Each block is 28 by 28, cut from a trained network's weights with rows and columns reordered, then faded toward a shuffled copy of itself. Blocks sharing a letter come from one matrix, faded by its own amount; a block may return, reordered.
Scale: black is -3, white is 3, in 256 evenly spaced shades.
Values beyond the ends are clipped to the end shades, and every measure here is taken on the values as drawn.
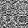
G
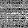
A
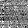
A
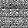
A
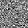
G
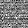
A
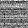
A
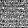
A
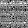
A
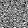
G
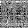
A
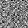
G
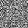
G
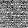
A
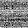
A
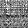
A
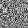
G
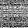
A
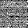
A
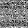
A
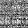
A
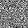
G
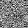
G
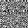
G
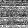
A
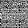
A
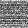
A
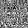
G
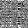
A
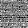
A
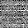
A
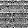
A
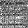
A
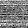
A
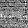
A
